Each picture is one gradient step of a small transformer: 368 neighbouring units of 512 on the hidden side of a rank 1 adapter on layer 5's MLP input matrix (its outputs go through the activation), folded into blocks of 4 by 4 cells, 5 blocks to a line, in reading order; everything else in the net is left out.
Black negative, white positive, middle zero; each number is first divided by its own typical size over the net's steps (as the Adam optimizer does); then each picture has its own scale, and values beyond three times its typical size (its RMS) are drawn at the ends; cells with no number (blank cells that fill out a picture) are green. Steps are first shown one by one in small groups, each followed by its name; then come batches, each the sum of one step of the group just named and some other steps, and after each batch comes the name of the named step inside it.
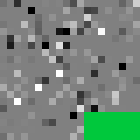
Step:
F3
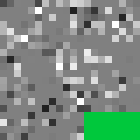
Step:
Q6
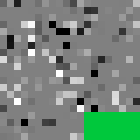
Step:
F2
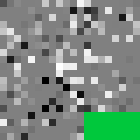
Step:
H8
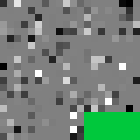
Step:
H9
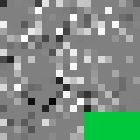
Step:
Q6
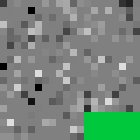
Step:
H9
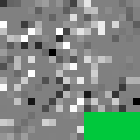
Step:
H8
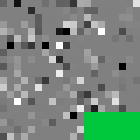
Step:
F3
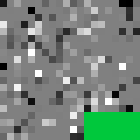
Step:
H9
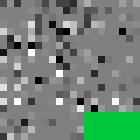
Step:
F2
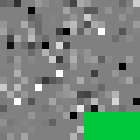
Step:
F3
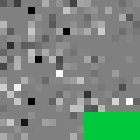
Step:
F2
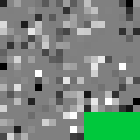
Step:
H9
